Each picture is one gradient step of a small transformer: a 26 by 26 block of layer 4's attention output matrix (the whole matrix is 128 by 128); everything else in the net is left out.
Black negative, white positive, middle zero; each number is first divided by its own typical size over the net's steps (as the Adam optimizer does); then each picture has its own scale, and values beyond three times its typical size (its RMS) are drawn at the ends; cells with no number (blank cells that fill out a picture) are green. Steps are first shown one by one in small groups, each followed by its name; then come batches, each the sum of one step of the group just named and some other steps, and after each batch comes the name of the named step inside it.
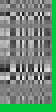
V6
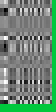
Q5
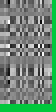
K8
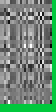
Q5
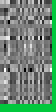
Q5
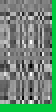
V6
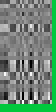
V6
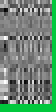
Q5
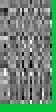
Q5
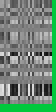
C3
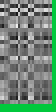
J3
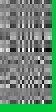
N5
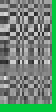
J3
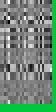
J3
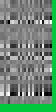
C3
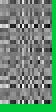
N5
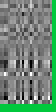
J3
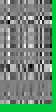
C3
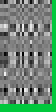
C3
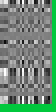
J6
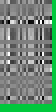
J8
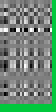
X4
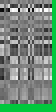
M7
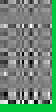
M7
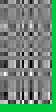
X4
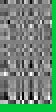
J8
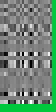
X4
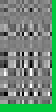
X4
